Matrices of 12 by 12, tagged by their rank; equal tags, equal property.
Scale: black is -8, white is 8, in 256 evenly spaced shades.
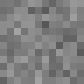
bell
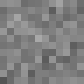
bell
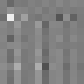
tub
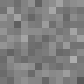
bell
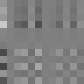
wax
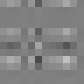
wax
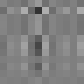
wax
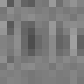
tub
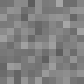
bell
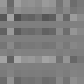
wax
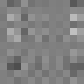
tub
